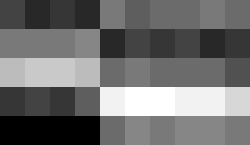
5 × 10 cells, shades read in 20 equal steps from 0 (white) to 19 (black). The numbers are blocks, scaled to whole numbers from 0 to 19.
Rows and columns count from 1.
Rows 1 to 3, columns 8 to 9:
11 10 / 14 16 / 11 11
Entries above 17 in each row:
0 0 0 0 4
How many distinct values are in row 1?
6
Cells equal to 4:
2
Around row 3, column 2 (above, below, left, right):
10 14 5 4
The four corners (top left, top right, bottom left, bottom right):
14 11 19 10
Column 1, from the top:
14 10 5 15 19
